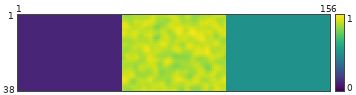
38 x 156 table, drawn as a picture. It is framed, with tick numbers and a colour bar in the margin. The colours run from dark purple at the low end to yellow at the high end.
The table splits into one row of 3 panels. Panel 1,1: very low, flat. Panel 1,2: very high, blotchy, faint in contrast. Panel 1,3: middling, flat.
